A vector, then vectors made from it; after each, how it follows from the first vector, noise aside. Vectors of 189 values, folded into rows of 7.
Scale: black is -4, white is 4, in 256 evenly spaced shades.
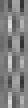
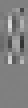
partly zeroed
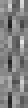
negated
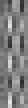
copied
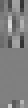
partly zeroed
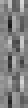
negated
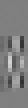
partly zeroed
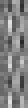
copied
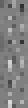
partly zeroed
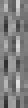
reversed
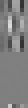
partly zeroed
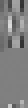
partly zeroed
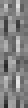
reversed
